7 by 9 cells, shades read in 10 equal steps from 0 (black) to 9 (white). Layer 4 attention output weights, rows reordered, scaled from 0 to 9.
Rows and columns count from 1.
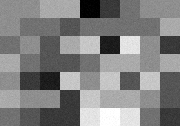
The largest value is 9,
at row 7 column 6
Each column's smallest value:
4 2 1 2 0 1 3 4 2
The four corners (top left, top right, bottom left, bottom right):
5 5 4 2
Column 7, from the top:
4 4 8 6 3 6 8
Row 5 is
5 2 1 7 5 7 3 7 3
